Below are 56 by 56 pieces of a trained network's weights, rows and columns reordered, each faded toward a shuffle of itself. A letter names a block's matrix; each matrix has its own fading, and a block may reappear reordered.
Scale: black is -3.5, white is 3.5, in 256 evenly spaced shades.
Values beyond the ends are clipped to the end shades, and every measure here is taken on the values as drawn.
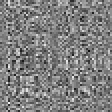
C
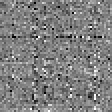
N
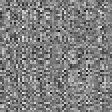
C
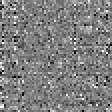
N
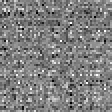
N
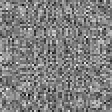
C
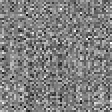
C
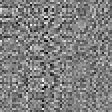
C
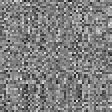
C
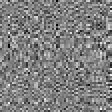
C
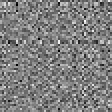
C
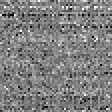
N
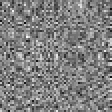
C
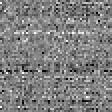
N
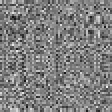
C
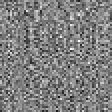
C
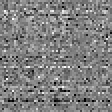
N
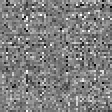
N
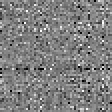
N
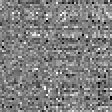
N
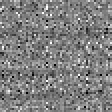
N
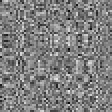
C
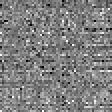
N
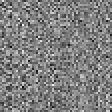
C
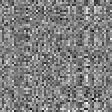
C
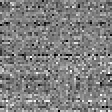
N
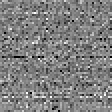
N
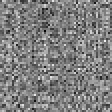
C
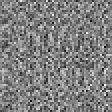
C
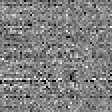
N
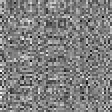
C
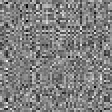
C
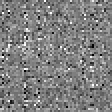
N
